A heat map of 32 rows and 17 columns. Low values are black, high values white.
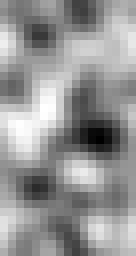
There is no overall slope. The middle right is the ninth with the lowest average. The ninth with the highest average is the middle left. The texture is blotchy.
